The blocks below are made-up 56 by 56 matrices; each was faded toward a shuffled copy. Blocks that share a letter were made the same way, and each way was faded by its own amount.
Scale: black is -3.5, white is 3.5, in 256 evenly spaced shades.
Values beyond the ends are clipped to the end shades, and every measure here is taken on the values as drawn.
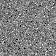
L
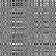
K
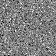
L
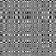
K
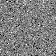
L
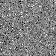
L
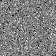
L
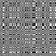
K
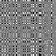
K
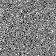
L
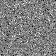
L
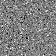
L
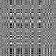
K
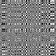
K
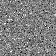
L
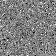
L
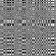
K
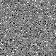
L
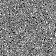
L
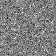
L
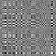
K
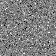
L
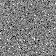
L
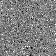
L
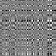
K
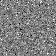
L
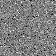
L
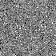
L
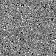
L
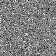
L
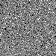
L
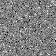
L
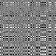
K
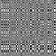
K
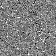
L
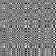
K
